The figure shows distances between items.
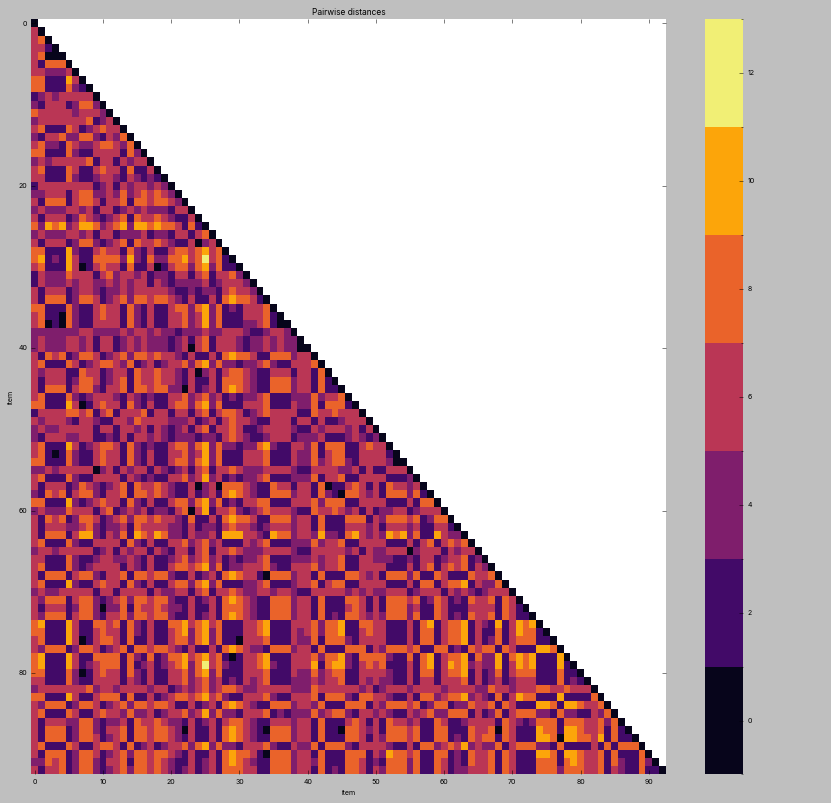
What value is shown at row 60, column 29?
8
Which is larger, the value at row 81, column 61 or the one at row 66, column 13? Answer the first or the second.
the first
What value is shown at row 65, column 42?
6
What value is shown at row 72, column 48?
6
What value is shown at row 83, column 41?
8
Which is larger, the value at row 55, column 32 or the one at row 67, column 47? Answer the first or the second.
the first
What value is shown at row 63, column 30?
10
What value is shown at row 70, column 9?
2
